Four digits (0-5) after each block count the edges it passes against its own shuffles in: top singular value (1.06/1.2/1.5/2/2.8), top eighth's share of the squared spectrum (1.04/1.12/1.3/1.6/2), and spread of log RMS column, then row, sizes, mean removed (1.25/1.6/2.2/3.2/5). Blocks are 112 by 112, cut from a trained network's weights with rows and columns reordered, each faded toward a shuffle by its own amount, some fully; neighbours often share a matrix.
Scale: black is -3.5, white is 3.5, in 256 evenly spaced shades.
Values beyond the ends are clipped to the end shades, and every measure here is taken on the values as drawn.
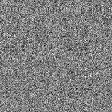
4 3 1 1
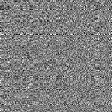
5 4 2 3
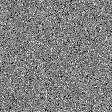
1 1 0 0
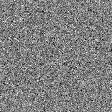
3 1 0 1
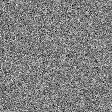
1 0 0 0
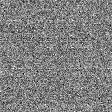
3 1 0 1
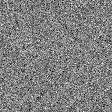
1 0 0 0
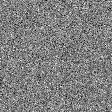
2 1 0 0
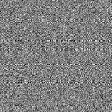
5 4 1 3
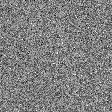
0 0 0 0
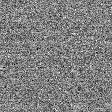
2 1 0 0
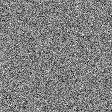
0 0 0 0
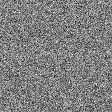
1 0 0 0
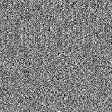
4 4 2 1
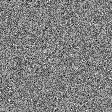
0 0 0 0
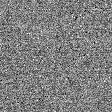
2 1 0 0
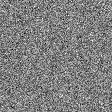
0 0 0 0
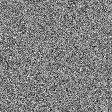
0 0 0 0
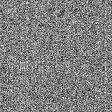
3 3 1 1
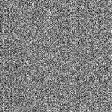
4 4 1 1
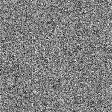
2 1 0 0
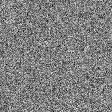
1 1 0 0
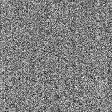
3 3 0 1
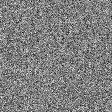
1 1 0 0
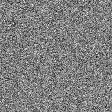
2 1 0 0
